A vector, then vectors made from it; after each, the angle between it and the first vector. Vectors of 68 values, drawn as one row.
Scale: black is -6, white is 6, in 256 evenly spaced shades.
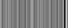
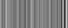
nearly parallel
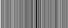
orthogonal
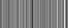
nearly opposite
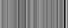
nearly parallel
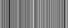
partly aligned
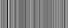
partly aligned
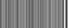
nearly opposite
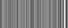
nearly opposite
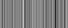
partly aligned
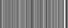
nearly opposite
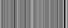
nearly parallel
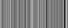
nearly parallel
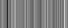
partly opposed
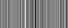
partly opposed
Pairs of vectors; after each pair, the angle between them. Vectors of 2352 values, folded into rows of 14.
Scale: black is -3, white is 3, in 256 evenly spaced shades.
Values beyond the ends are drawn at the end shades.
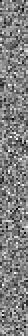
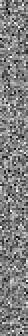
partly opposed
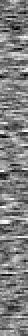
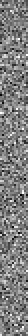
orthogonal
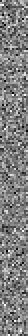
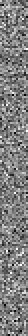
nearly opposite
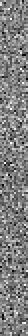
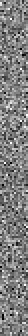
nearly parallel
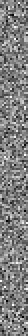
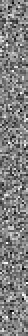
partly opposed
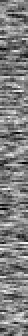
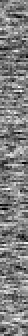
nearly parallel
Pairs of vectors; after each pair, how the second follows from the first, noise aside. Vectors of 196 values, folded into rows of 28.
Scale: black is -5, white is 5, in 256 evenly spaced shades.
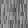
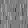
partly zeroed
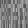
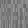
shrunk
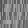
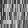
scaled up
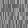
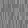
shrunk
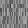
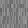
shrunk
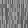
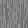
shrunk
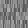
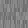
shrunk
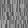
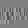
partly zeroed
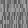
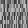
scaled up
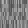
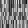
scaled up
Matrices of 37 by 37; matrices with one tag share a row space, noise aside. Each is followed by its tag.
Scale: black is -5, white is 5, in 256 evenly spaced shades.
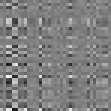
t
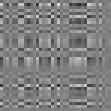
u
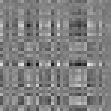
u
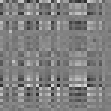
u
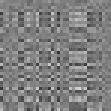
u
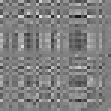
u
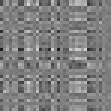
u
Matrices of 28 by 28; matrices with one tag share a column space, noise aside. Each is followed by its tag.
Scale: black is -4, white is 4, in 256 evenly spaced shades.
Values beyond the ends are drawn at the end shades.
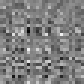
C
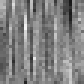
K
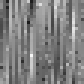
K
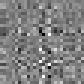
C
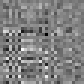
C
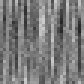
K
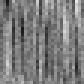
K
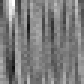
K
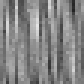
K
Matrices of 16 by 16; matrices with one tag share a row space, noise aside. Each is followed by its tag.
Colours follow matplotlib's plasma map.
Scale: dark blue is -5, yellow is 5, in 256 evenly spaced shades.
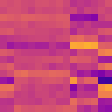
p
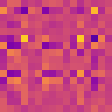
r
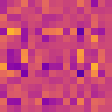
r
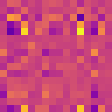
r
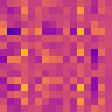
r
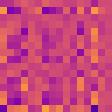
r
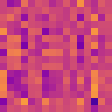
r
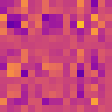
r
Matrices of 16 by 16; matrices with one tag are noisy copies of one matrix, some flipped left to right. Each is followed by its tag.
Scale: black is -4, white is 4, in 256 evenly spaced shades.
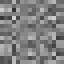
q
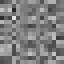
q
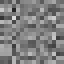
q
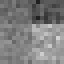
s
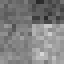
s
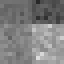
s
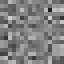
q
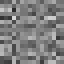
q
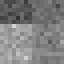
s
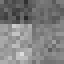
s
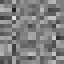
q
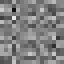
q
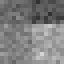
s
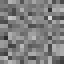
q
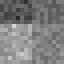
s
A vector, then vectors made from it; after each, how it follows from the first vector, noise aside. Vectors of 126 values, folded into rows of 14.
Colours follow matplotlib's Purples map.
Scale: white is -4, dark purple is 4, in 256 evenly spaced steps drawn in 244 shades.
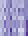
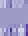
partly zeroed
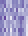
negated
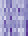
copied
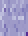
partly zeroed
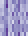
wrapped around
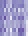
negated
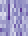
wrapped around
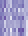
negated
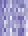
negated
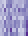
copied
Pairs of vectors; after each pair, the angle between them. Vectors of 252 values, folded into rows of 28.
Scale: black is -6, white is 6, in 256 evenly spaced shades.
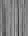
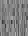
partly aligned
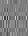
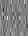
partly opposed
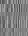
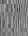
nearly parallel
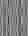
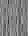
nearly parallel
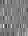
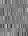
nearly opposite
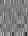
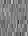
partly opposed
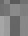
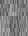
partly aligned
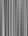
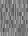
orthogonal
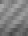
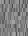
orthogonal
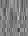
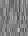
nearly opposite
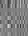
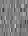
orthogonal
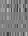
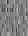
partly opposed
